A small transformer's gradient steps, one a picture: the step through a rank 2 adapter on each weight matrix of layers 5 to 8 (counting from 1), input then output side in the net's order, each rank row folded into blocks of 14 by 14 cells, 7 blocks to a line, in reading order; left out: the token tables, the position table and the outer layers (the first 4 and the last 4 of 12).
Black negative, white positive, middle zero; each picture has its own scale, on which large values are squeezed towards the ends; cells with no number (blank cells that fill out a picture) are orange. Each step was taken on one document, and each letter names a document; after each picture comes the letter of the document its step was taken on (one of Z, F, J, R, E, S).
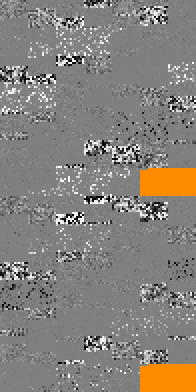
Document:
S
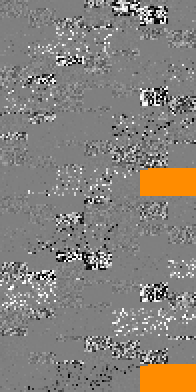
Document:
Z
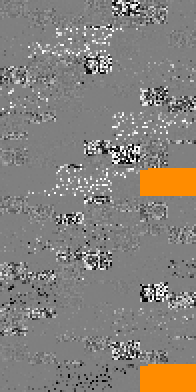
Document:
Z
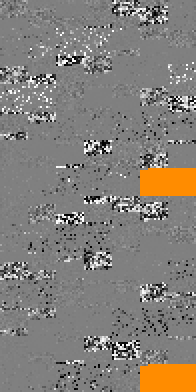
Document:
S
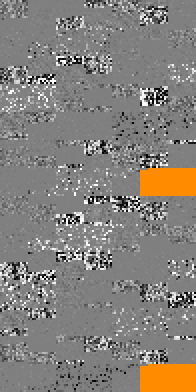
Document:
Z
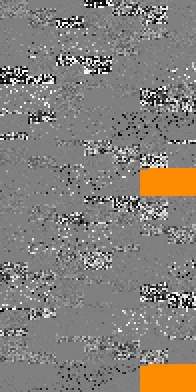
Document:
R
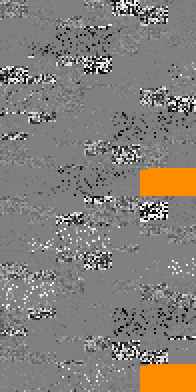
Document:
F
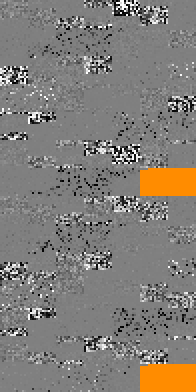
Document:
F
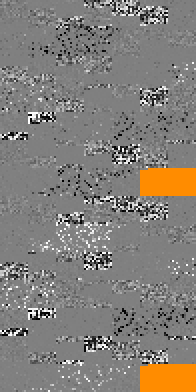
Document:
F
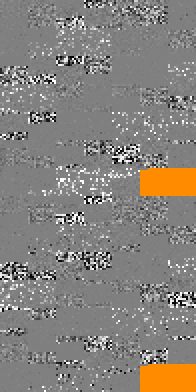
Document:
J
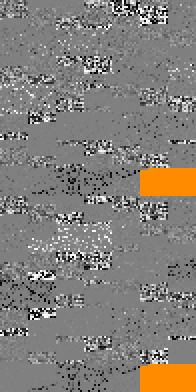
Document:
R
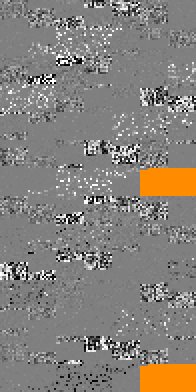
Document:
Z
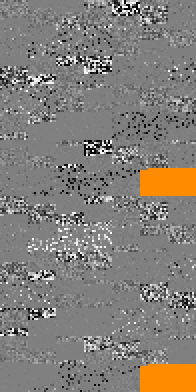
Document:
R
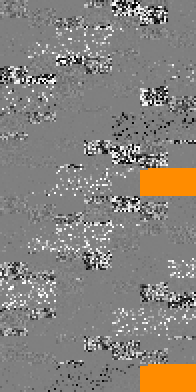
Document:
Z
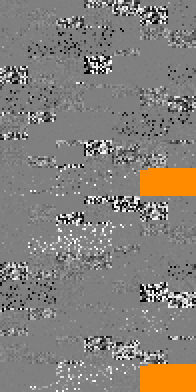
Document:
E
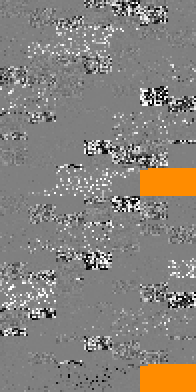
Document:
Z
